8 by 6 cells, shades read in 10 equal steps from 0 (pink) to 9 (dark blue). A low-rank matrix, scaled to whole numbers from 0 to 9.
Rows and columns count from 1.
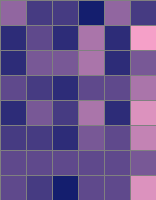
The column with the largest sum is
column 3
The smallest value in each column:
4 5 5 3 4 0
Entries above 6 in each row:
4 3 2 2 3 3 0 2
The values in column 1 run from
4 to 8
